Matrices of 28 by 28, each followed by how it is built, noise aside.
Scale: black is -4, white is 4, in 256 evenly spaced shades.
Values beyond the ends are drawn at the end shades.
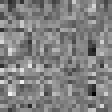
low rank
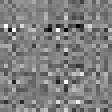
low rank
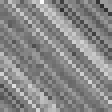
Toeplitz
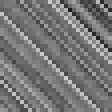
Toeplitz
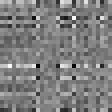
low rank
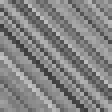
Toeplitz
